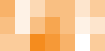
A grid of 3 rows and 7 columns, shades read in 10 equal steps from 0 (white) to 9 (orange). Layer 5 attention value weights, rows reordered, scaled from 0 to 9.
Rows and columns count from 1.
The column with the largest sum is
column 4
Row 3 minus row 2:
-1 3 4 1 1 -1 2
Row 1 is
6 1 3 5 5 2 4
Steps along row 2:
down up up down down up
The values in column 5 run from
5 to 6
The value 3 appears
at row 1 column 3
